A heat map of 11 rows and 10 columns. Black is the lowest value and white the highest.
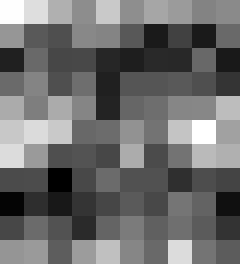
Stripes: horizontal, repeating 2 times. Calmest part: bottom middle. Ninth with the lowest average: bottom left. Odd rows or columns: none.
